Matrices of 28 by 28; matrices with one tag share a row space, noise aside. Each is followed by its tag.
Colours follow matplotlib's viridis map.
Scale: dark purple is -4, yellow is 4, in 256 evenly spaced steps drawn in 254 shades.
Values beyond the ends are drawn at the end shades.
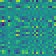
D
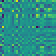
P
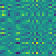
D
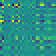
P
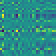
P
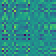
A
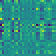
P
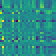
P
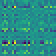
A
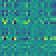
A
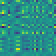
D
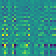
A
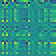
A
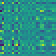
P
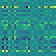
A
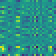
D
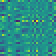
D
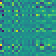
P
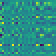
P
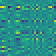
D
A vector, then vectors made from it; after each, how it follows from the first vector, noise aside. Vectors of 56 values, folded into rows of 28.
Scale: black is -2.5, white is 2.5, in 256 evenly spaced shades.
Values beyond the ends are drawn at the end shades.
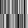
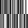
sign-scrambled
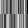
negated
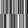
negated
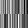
sign-scrambled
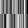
negated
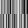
sign-scrambled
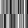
negated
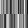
negated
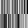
sign-scrambled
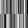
negated
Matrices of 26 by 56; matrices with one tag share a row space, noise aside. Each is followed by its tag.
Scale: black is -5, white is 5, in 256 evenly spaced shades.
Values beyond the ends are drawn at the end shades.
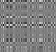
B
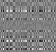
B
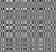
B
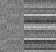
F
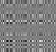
B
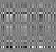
B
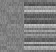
F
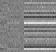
F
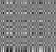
B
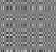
B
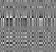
B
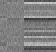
F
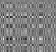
B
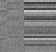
F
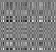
B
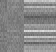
F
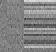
F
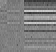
F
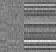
F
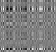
B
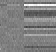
F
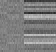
F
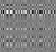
B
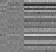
F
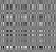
B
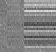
F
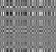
B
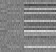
F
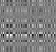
B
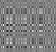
B
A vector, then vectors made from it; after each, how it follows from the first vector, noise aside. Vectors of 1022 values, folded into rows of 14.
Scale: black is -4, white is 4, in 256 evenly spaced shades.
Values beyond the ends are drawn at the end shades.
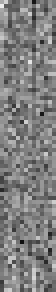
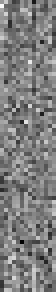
copied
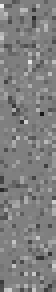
partly zeroed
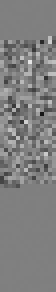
partly zeroed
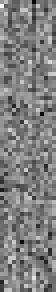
copied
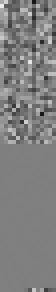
partly zeroed
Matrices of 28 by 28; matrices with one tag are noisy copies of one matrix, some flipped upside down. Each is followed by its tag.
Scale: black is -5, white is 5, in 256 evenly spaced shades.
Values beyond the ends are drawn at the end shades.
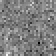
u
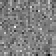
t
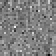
t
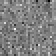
t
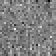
t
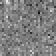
u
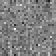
t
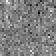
u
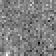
u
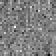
t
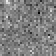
u
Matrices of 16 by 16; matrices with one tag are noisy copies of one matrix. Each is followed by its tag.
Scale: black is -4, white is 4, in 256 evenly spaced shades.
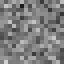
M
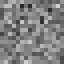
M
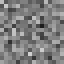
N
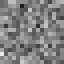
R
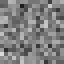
R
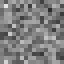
M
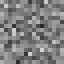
N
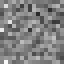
M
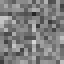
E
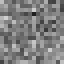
E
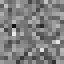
N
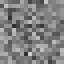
N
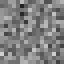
R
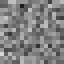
R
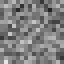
M
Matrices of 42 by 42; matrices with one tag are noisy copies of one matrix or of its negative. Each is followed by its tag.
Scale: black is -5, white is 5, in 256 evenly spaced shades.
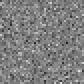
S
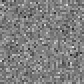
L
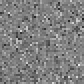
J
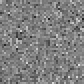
J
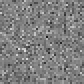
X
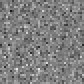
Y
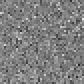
J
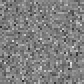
L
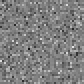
L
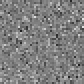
J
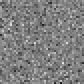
S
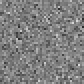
J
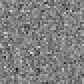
Y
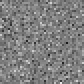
S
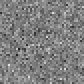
X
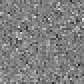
J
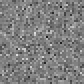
X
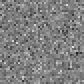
L
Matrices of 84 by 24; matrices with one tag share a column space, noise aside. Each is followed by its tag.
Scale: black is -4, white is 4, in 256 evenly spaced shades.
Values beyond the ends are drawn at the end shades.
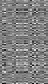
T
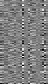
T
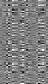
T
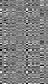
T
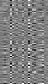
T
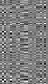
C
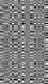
C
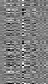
T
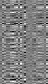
C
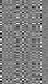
C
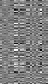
T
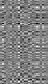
C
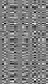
C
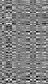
C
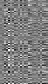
T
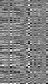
T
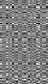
C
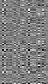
T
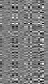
C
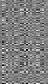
T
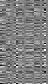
T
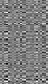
C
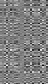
T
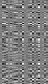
C
